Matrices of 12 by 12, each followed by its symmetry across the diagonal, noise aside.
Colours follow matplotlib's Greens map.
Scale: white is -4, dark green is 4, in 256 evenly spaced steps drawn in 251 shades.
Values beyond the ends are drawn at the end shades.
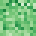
neither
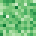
antisymmetric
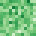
neither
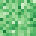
neither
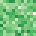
neither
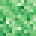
antisymmetric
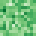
antisymmetric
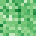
antisymmetric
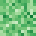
neither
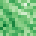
antisymmetric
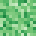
antisymmetric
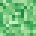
antisymmetric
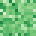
antisymmetric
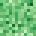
neither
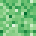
antisymmetric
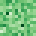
neither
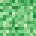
neither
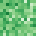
neither
